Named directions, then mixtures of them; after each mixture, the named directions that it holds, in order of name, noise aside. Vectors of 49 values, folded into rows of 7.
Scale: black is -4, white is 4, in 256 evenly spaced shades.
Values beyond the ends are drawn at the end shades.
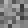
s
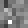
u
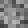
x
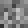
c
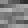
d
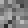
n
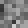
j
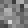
s, u, x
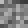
c, d, n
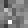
u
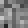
n, u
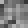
d, j, n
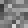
j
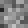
j, x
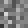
c, s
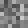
s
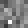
u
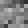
d, n, x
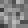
x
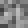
c, j, n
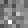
c, j, u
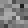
n, s, x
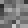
d, j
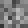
c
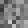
j, u
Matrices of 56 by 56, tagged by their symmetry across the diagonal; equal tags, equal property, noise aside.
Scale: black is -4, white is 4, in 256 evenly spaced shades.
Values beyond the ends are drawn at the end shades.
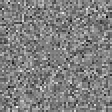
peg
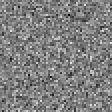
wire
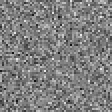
peg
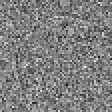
peg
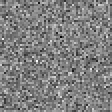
peg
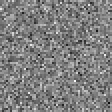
wire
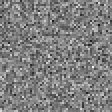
wire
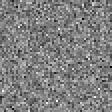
wire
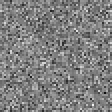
peg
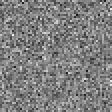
wire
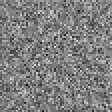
peg
